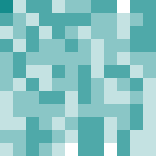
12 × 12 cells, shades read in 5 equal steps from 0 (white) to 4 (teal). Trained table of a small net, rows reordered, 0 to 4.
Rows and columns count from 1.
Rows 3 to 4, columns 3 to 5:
3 1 3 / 3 2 2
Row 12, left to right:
1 2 3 2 1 0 3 3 0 3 1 1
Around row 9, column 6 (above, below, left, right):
1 2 2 2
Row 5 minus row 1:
-2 2 -1 -1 1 0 0 -2 -1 1 -1 -1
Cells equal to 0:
3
